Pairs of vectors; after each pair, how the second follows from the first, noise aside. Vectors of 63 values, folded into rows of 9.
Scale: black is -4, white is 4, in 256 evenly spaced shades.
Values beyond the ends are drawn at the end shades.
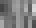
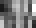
scaled up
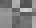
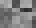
negated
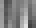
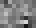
sign-scrambled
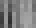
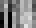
scaled up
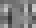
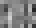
negated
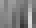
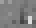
partly zeroed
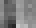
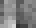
negated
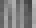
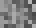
sign-scrambled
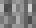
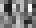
scaled up
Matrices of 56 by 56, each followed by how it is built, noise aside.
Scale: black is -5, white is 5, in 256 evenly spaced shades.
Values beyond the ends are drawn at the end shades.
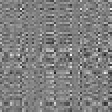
low rank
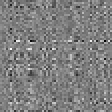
low rank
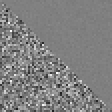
lower triangular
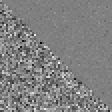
lower triangular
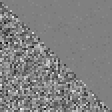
lower triangular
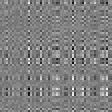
low rank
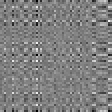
low rank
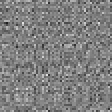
low rank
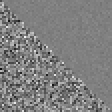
lower triangular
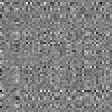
low rank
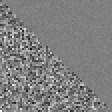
lower triangular
